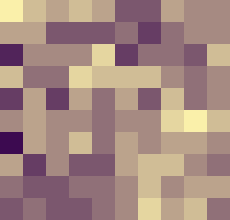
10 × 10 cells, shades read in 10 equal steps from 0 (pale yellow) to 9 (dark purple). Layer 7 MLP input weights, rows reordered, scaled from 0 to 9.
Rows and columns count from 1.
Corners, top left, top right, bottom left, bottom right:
0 4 6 5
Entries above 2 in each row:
7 10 8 5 9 7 9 8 9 8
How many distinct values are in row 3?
7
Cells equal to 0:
2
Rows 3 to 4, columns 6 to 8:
7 5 5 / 2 2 4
